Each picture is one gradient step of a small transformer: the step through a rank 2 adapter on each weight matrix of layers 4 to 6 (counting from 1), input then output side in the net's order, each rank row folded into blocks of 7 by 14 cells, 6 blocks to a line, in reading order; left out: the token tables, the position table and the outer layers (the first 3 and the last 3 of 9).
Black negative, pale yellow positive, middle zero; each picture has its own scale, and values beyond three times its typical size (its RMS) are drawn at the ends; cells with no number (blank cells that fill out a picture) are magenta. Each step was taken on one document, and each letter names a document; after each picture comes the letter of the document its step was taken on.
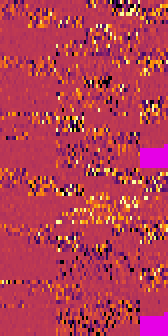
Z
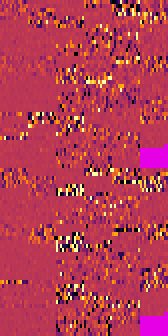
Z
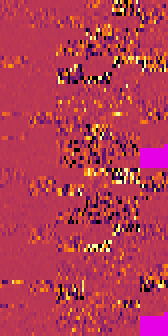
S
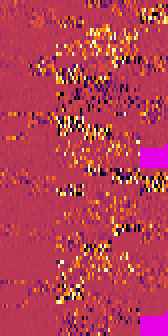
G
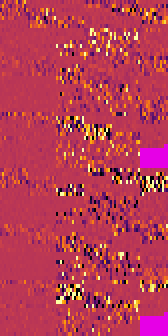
G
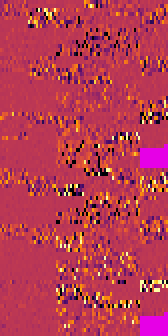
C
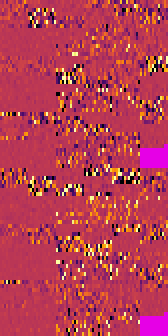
Z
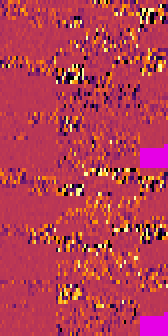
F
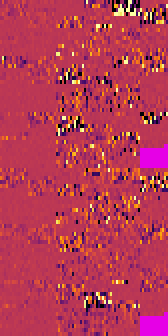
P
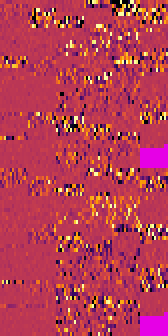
Z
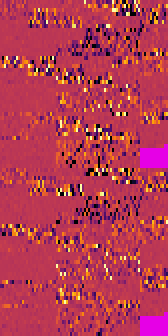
C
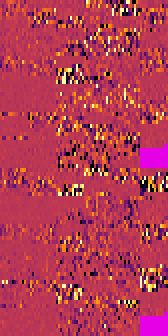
F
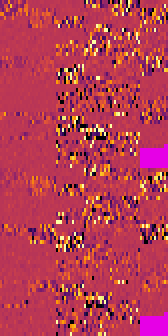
P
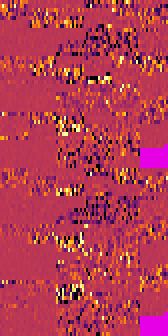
C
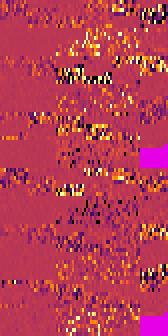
S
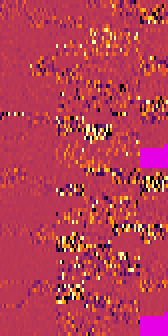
G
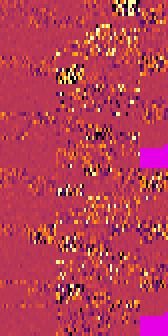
Z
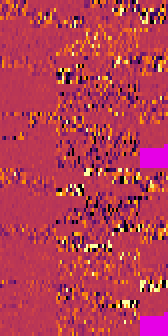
F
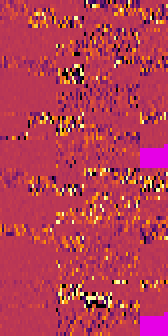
P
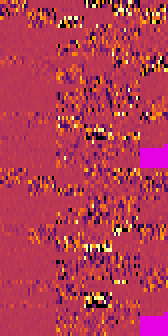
P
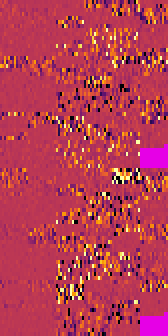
G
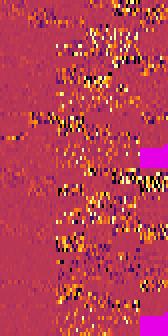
G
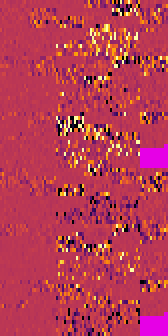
G
